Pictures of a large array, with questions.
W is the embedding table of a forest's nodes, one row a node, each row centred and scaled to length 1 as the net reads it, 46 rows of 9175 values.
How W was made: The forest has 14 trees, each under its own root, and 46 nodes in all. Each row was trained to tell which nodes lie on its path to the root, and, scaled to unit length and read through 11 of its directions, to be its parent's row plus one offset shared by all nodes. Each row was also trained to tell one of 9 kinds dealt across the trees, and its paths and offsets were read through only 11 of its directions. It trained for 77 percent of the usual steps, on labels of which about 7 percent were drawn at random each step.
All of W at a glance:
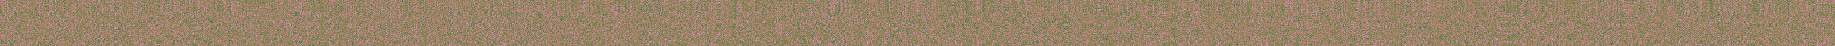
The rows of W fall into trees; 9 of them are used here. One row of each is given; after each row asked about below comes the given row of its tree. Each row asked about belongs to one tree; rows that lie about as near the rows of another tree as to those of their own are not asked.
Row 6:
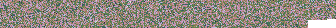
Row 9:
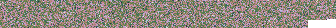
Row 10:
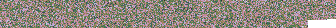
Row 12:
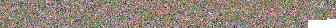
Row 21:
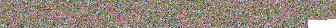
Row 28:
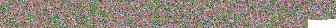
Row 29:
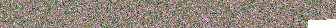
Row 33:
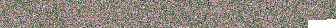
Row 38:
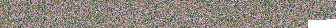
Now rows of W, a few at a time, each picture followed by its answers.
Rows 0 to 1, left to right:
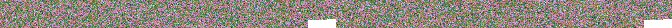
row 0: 38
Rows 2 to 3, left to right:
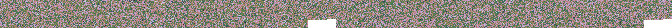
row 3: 29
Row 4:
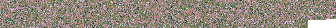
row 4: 12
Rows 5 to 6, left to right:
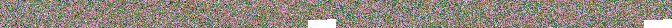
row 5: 9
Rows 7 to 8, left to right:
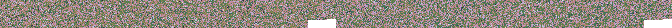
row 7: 10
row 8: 29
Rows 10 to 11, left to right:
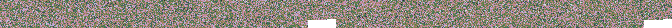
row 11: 6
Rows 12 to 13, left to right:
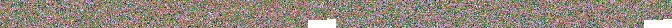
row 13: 33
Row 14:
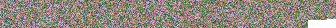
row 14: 12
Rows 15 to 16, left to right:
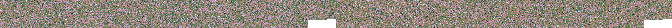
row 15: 33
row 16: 38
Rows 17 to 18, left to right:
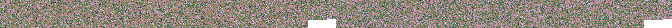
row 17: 6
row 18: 29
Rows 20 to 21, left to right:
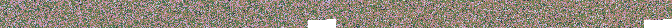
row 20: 29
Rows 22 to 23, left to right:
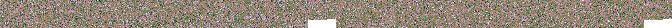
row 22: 28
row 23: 12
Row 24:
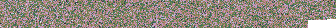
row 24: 9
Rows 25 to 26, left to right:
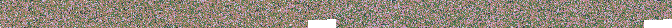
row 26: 12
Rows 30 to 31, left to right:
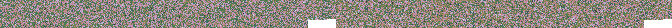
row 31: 10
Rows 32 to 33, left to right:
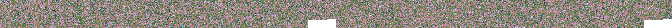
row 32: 28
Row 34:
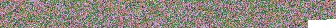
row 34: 38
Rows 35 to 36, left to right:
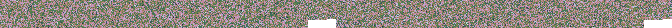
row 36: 29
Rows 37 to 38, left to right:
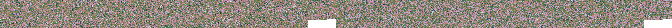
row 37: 6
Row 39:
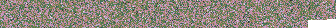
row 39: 10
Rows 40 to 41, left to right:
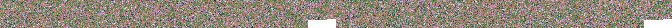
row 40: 12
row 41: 33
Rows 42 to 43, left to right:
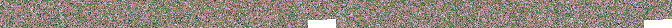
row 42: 28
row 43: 10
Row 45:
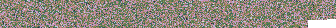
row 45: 10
